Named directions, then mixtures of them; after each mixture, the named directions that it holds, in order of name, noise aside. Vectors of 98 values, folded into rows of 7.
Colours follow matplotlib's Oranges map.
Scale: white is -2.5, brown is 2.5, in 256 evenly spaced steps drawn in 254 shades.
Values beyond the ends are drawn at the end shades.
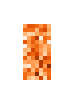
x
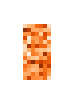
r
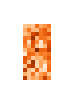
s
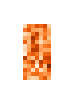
r, s, x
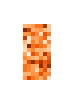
r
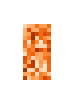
s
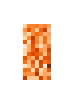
s, x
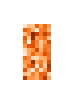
r, s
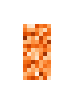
r, x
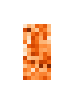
r, s, x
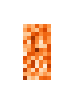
s, x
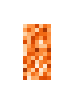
s, x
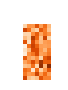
r, s, x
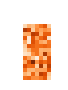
r, s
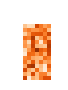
s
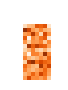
r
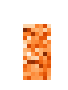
r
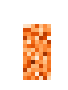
r, s, x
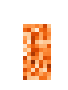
r, s, x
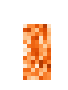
r, s, x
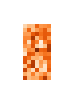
s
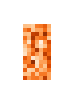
r, s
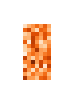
r, s, x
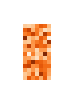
r, x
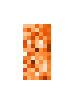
s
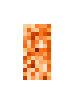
s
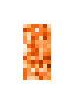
r, s, x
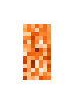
s, x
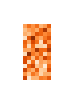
r, s, x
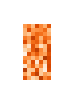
s, x
